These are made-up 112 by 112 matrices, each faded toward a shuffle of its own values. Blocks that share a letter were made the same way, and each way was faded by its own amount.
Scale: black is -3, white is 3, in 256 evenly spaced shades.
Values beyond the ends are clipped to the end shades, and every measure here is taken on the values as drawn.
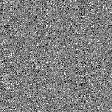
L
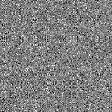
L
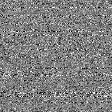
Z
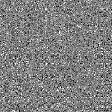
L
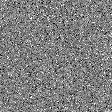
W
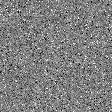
W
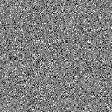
L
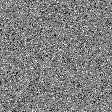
W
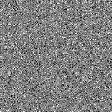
L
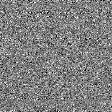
Z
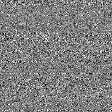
Z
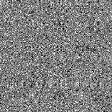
L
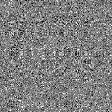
L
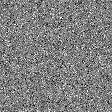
W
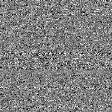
Z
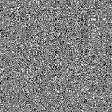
L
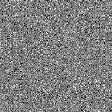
L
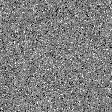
W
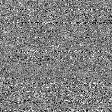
Z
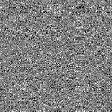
L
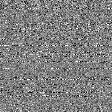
Z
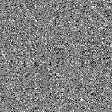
L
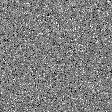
W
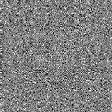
L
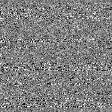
Z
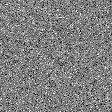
W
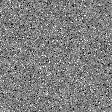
W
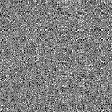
L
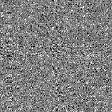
L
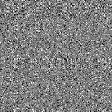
L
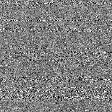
Z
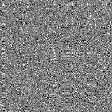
L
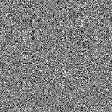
L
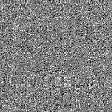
L
